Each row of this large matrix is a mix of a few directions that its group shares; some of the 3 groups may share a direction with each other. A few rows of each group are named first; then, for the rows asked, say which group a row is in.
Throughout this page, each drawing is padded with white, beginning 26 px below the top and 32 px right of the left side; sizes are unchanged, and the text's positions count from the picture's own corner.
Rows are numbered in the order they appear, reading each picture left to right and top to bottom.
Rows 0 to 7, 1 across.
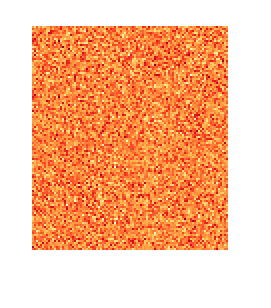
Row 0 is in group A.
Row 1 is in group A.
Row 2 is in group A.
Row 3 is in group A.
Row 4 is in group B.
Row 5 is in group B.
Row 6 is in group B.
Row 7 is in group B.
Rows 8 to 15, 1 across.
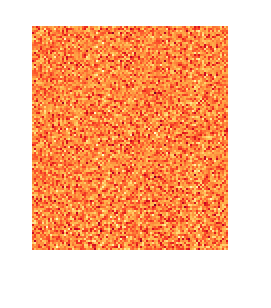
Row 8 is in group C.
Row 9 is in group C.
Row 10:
B
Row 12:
C
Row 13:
A
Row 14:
B
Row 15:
A
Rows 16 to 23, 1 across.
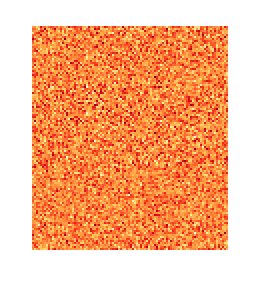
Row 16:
C
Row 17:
C
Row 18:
A
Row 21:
A
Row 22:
A
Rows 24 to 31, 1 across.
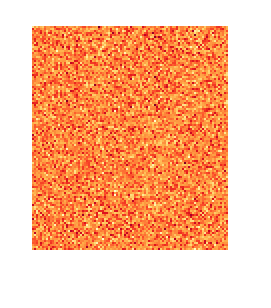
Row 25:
C
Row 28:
A
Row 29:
B
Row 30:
B
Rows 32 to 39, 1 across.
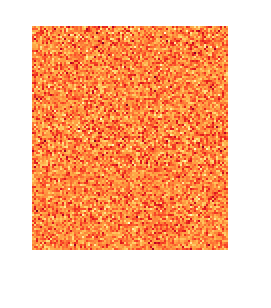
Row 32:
C
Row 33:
C
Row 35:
B
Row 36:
C
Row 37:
A
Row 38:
B
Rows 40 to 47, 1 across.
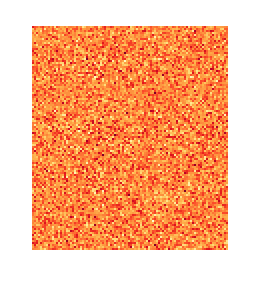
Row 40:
B
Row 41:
A
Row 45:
B
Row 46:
A
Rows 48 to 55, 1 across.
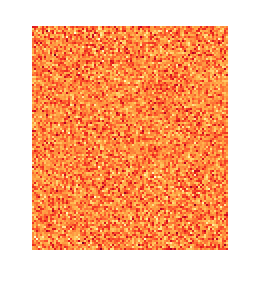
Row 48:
B
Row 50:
A
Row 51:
A
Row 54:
C
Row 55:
B
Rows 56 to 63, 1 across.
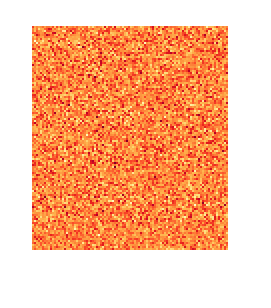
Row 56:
B
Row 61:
B
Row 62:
C
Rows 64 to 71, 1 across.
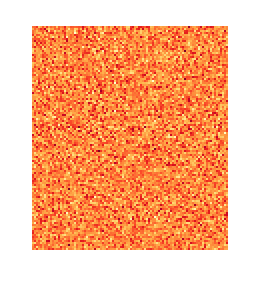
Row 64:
B
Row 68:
B
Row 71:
A
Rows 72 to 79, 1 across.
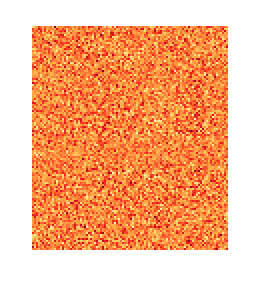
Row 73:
C
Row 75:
B
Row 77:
A
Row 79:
A
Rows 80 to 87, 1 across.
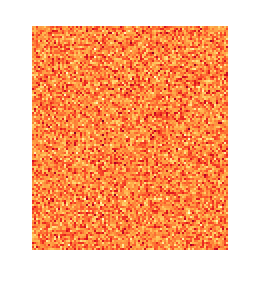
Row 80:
A
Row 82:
C
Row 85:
B
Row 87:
A
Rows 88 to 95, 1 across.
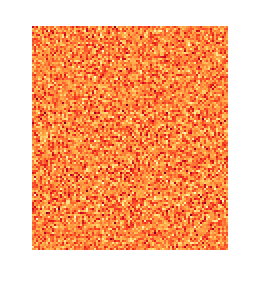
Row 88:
A
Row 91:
C
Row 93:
C
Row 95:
A
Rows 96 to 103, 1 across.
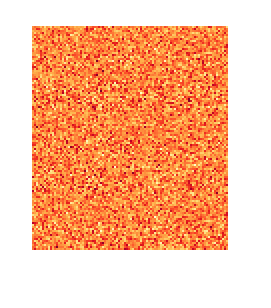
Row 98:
B
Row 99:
B
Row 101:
A
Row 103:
B
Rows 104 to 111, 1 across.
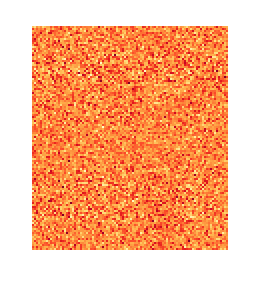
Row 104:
A
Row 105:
B
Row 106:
A
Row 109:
A
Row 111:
A
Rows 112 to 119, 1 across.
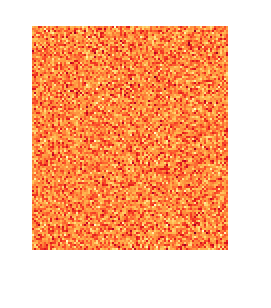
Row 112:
B
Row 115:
C
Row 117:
A
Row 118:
B
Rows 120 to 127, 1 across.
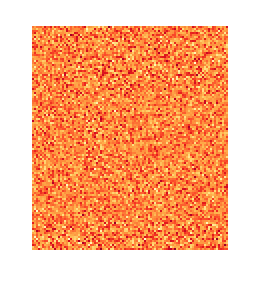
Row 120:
C
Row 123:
A
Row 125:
C
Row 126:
B
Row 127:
B
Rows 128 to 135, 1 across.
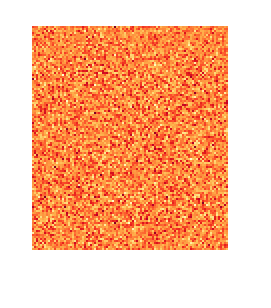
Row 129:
A
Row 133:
B
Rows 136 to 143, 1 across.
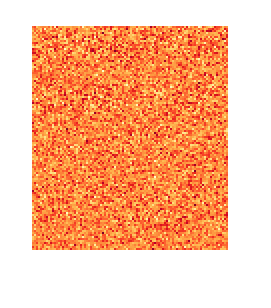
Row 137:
C
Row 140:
C
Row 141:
B
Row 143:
A
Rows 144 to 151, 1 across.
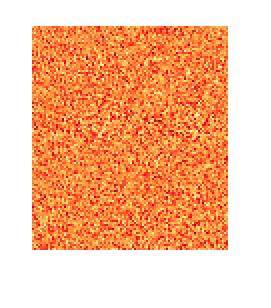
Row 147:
B
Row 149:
B
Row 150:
C
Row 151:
C
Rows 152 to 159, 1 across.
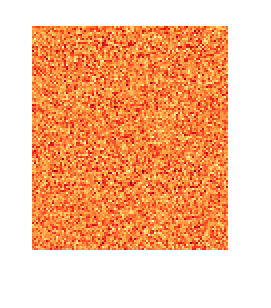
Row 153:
B
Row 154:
B
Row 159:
A
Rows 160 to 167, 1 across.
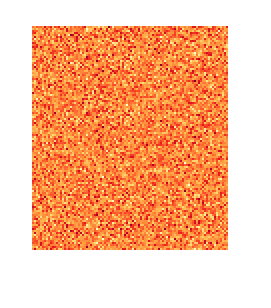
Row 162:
B
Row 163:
C
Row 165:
A
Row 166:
C
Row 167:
C
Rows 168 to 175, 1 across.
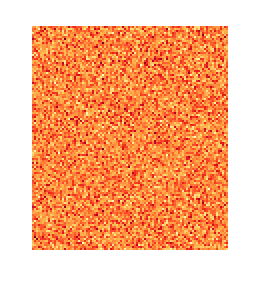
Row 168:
C
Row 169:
A
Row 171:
C
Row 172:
A
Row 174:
C
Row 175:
B
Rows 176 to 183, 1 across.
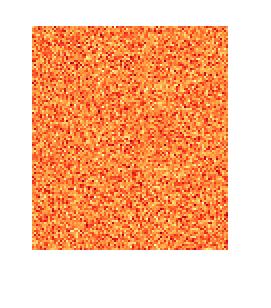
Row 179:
A
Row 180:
C
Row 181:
A
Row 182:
C
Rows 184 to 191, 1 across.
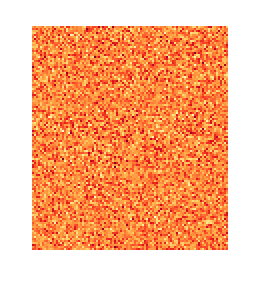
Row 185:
C
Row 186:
C
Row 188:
B
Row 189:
B
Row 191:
B
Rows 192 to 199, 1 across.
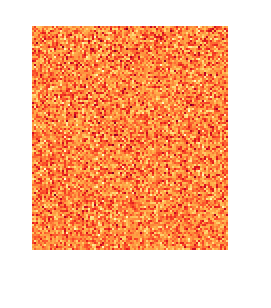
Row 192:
B
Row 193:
C
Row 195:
B
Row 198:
B
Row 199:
B
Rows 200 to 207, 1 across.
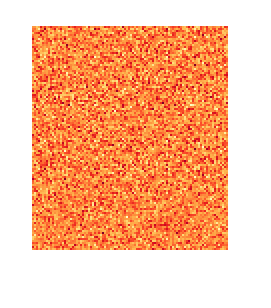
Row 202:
A
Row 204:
C
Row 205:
C
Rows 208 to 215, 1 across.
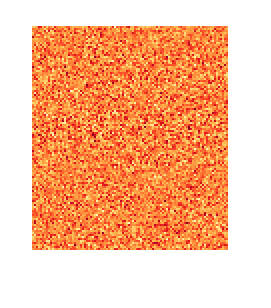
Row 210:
C
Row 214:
C
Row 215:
A
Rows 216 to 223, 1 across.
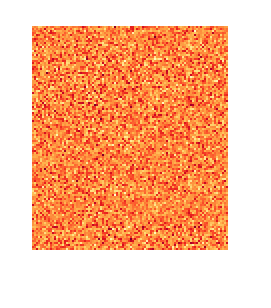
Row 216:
B
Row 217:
A
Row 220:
C
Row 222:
B
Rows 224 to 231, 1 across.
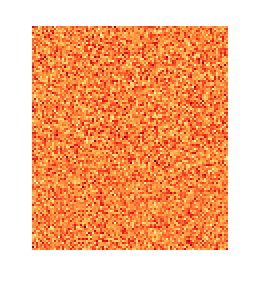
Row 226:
B
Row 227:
B
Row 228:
C
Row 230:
A
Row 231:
A
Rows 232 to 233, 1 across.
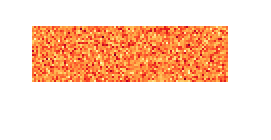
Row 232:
A
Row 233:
A
